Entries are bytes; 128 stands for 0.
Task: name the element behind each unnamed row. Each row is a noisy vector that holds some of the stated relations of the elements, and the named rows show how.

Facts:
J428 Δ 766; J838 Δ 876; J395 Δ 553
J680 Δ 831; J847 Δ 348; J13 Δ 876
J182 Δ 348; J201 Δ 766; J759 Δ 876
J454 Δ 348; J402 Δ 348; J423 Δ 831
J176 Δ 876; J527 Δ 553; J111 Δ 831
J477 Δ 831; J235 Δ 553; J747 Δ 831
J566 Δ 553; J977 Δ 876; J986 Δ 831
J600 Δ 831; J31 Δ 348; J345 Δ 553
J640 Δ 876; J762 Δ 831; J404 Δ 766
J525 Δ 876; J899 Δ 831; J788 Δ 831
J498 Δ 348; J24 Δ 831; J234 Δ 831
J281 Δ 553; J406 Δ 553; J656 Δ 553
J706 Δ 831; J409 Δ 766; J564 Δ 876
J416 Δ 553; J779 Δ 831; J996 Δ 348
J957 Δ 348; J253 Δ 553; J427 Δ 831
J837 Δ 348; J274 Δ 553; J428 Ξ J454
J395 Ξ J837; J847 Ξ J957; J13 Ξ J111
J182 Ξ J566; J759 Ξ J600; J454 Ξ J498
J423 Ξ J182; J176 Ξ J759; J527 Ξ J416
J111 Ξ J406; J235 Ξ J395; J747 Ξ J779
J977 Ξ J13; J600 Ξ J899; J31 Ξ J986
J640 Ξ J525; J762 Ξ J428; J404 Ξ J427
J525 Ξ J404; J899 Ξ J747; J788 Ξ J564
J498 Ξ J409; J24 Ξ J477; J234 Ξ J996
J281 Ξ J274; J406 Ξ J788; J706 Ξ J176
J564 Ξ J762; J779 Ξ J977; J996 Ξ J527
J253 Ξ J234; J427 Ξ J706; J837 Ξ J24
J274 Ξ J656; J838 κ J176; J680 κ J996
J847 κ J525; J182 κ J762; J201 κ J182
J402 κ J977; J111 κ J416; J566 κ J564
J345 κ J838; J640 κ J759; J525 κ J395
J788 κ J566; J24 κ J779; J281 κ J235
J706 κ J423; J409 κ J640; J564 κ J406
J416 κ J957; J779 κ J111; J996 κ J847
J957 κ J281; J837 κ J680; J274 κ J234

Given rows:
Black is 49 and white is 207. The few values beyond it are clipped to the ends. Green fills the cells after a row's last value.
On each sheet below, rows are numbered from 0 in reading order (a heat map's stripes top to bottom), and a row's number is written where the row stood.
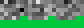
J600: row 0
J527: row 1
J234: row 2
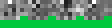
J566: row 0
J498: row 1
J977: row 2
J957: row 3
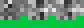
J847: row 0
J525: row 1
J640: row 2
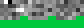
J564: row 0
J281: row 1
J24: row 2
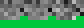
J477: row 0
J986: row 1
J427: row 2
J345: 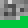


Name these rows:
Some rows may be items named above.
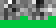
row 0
J182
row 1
J977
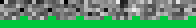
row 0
J899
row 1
J600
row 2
J762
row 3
J274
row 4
J977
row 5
J395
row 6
J527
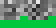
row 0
J527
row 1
J837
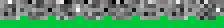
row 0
J566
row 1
J779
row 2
J759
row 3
J747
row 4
J788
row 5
J656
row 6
J566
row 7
J996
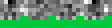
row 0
J13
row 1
J234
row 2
J406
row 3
J176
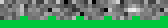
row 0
J428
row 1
J423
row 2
J706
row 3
J111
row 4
J838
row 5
J423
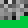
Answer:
J404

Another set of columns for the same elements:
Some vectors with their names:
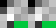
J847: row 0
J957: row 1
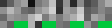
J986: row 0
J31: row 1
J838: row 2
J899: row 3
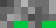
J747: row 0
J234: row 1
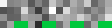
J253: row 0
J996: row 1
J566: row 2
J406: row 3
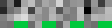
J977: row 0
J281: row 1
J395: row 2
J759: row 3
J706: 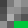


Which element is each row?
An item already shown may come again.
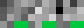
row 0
J600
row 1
J566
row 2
J176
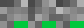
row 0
J111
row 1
J600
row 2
J788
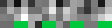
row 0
J564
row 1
J837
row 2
J423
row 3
J13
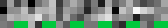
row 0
J176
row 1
J182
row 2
J427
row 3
J977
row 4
J404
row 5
J762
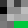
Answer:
J176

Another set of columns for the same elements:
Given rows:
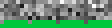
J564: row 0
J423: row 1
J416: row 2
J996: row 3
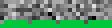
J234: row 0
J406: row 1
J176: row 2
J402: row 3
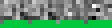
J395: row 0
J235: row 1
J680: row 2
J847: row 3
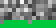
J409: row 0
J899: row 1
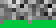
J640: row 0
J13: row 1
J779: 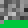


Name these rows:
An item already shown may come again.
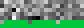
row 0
J404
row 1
J566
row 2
J788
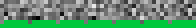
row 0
J600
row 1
J566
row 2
J600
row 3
J837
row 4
J977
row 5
J176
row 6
J977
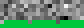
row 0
J111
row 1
J838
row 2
J182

